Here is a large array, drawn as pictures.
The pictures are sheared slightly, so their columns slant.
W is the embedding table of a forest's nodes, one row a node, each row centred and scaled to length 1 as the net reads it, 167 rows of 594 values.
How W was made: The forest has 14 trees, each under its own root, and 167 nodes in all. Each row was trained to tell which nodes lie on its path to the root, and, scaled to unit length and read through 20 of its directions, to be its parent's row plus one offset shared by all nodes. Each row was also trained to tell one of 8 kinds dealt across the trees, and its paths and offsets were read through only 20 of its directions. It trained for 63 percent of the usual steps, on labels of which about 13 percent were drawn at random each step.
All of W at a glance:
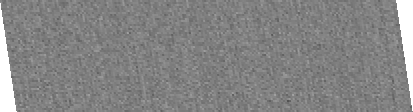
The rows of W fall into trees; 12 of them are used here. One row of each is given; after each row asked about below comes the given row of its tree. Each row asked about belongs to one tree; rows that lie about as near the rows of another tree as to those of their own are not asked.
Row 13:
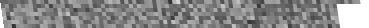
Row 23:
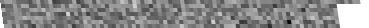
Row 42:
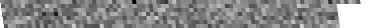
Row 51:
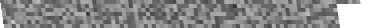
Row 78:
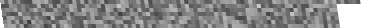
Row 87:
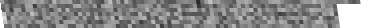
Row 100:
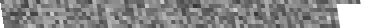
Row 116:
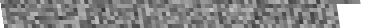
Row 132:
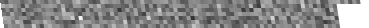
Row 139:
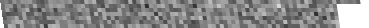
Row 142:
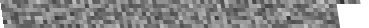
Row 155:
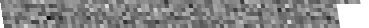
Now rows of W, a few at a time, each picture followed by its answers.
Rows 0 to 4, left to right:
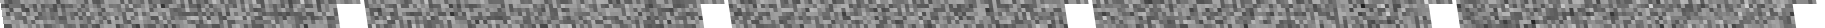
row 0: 155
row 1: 13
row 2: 100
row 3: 78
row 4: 87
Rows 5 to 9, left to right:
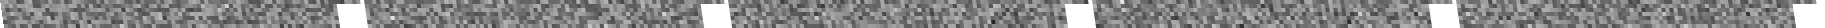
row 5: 13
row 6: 51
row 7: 78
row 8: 155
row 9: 132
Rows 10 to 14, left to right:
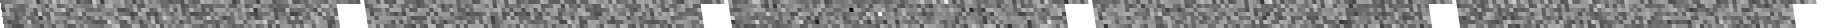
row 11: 51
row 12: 87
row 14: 116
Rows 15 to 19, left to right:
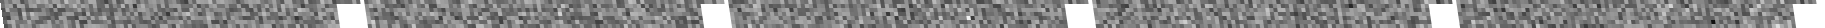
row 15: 139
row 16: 13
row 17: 142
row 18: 78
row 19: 42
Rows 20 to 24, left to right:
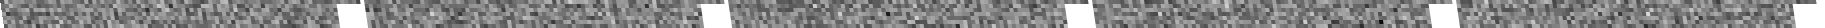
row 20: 100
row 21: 87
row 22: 78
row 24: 139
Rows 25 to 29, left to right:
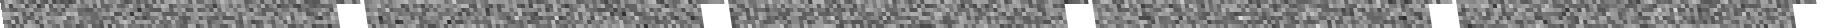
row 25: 13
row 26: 142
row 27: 139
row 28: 51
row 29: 132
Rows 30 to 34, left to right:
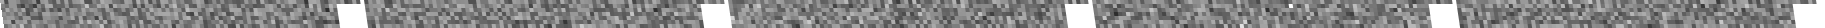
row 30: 78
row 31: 100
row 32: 132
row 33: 42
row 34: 139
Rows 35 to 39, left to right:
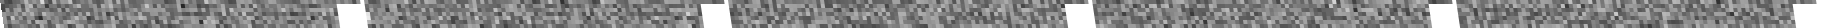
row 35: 87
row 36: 87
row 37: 139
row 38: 139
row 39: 139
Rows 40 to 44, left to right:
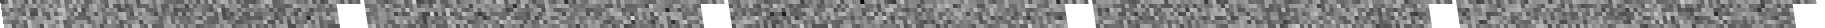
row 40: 132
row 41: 23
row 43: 51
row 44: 132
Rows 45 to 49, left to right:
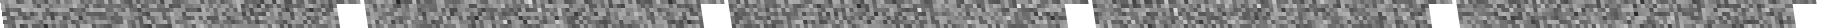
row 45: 13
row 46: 23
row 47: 87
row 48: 23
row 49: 78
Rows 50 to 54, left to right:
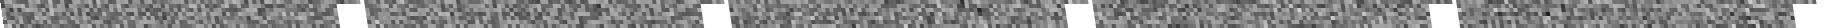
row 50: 13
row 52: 87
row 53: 42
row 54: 23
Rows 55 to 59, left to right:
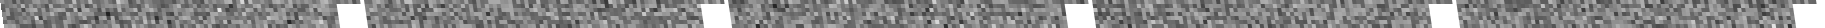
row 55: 87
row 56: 78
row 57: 87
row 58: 116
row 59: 78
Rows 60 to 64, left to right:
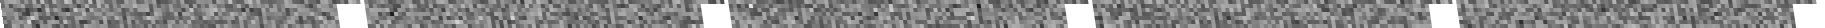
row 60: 42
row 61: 78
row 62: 42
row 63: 42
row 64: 132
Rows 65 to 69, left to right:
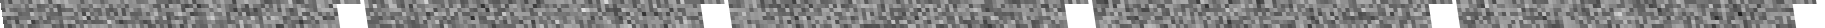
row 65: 87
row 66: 87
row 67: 23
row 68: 139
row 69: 100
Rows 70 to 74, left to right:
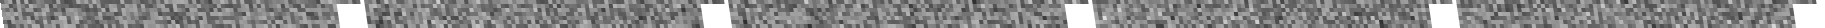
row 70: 51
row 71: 142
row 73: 132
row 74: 78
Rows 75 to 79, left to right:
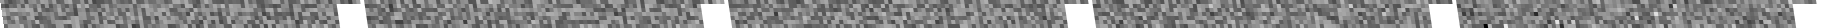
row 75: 116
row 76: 116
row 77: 116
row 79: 142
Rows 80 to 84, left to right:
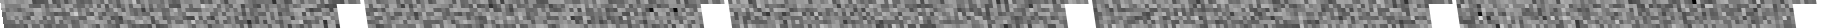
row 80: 23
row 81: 132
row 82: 100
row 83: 139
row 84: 142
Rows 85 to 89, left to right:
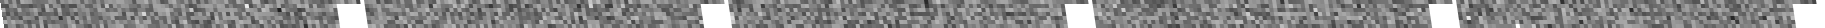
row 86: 132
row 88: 23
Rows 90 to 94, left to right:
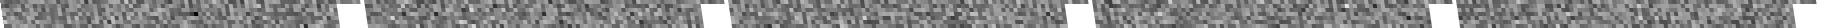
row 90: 155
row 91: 78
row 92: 87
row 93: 142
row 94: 116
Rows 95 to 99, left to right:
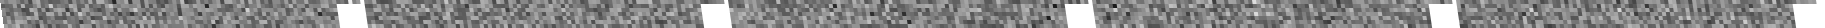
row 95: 42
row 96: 116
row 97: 23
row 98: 142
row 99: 155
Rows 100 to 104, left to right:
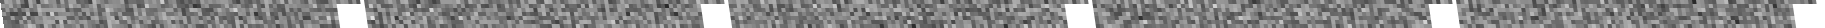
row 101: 142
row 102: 78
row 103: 42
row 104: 51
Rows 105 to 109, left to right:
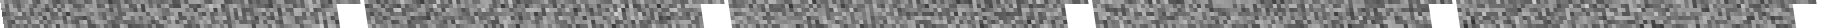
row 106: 155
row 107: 78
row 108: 23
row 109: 100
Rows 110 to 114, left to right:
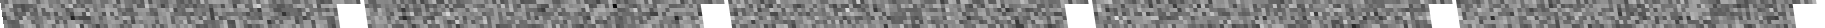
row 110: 155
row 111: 42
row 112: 132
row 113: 23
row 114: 13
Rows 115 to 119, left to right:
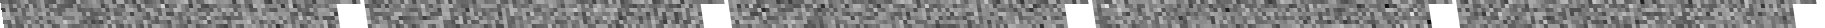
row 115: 87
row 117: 42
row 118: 142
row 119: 87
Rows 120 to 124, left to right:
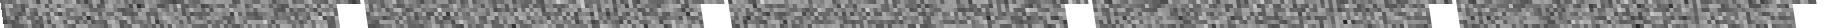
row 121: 155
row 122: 100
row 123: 142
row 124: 142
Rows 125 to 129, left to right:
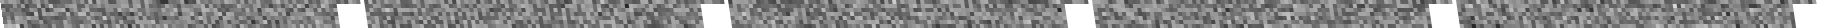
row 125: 42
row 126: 100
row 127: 23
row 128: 13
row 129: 142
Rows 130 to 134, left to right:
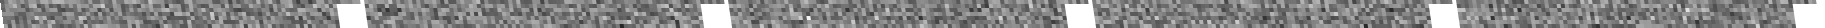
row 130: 142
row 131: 42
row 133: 132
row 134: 23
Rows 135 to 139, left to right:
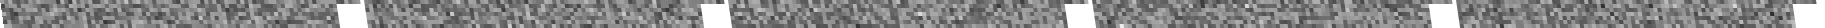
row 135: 142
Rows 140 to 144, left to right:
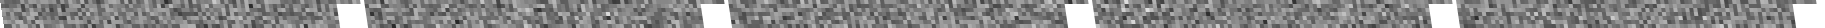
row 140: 155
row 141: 142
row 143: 100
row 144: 100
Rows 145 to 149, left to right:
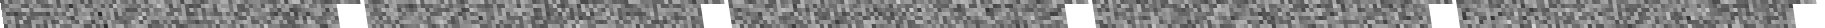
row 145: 100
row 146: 142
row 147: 13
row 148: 51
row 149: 13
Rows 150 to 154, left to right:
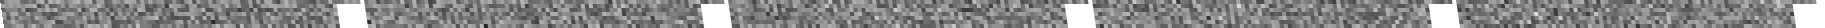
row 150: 132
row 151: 132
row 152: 78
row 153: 78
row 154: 87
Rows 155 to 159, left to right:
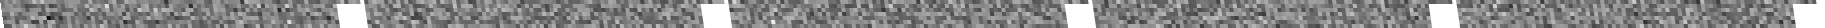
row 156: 51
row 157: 132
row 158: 139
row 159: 78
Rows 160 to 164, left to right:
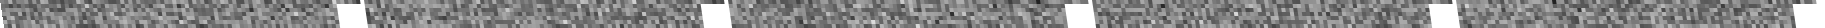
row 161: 139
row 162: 23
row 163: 100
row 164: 132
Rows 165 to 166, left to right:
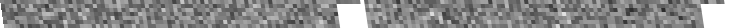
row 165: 87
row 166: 132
